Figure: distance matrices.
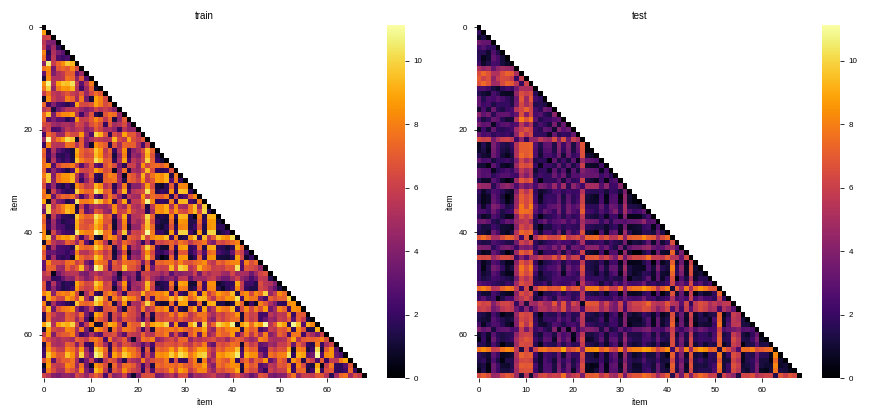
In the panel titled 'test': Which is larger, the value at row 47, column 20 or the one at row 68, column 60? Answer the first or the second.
the second
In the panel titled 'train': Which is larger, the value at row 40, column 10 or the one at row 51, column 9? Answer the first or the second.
the first
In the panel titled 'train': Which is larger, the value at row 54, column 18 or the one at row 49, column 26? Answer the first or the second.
the second
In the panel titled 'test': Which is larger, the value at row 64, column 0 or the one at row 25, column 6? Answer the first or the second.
the first
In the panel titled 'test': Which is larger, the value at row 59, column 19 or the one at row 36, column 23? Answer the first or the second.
the second
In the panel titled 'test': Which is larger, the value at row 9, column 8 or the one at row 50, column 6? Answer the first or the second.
the first
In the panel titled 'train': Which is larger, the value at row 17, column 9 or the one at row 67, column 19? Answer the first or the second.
the second
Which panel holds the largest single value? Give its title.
train
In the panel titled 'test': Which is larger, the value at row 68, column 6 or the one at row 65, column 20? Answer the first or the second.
the first
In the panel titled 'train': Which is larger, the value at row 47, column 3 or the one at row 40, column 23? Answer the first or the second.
the second
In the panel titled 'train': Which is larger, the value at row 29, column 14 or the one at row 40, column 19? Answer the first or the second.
the first
